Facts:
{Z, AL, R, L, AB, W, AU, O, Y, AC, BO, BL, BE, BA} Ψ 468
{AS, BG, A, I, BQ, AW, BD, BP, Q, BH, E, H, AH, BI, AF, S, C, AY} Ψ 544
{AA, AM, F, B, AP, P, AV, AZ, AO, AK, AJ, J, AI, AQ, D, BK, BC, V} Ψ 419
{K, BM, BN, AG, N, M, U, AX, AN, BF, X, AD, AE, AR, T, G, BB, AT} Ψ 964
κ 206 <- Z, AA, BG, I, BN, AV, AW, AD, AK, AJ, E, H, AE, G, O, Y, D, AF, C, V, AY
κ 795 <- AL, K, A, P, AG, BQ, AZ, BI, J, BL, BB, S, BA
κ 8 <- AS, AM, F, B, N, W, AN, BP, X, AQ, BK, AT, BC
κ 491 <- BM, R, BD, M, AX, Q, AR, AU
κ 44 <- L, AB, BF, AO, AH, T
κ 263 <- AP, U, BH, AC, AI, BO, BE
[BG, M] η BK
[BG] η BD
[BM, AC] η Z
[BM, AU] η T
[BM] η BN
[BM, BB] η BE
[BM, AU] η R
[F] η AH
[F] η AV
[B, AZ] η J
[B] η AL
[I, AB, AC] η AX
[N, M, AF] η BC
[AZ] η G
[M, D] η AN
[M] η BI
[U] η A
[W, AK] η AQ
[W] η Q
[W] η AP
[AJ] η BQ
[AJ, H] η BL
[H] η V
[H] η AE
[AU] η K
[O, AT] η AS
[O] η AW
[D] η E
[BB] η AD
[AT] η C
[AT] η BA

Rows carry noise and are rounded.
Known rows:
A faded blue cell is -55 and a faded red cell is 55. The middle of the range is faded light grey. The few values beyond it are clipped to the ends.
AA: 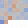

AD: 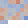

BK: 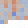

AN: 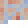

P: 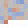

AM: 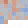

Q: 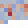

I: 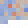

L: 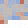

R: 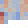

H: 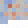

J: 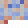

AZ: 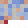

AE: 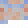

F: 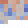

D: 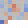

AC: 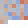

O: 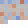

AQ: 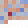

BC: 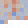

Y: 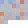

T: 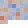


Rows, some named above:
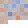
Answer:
BB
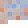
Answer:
AG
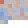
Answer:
BP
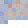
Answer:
AY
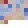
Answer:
B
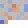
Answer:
D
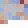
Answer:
AB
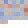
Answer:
BQ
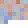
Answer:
AS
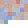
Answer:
AS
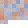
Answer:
BM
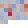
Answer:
Q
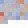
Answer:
Z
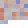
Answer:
M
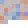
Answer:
BE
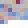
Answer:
AV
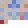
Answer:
AL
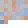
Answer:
AI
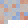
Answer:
BO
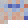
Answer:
G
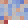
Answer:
AZ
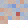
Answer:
BF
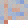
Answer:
P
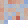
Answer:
AN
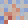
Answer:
AK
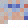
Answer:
G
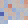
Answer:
BH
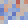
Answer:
AH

